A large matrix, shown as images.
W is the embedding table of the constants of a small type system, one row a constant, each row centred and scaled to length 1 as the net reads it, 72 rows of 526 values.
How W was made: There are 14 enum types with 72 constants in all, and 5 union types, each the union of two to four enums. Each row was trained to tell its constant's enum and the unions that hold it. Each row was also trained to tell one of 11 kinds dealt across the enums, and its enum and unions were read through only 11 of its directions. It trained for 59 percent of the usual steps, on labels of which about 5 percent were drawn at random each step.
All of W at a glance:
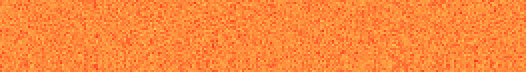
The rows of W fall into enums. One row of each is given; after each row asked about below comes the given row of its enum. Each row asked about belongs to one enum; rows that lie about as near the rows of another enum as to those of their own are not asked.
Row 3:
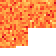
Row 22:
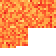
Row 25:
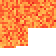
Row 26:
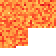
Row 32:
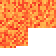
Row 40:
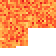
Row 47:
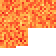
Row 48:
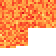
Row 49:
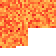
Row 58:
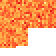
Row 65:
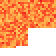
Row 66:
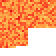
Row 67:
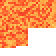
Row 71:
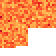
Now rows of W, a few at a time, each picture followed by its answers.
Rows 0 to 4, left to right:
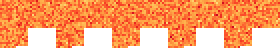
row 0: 25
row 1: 22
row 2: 48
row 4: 67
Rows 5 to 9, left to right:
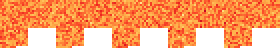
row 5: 67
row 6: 65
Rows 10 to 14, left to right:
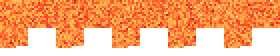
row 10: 22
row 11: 58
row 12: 66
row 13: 65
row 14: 65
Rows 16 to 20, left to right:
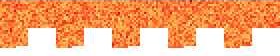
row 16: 49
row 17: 48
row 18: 47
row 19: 71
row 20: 26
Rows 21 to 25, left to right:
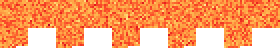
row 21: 26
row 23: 32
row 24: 71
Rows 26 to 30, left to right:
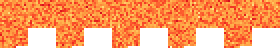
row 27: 25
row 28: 66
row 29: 71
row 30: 3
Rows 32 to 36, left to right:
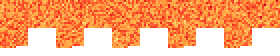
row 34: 58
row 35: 71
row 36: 32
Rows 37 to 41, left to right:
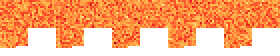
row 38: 49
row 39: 3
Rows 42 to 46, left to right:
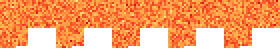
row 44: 32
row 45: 40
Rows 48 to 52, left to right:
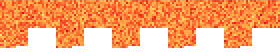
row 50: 25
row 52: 22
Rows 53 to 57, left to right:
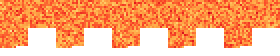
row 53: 22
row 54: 58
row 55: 66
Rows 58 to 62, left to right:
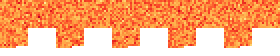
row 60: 66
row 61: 66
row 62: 65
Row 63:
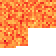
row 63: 40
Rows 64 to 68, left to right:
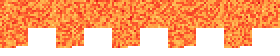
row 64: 67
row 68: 25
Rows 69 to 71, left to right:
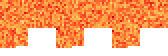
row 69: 71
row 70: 65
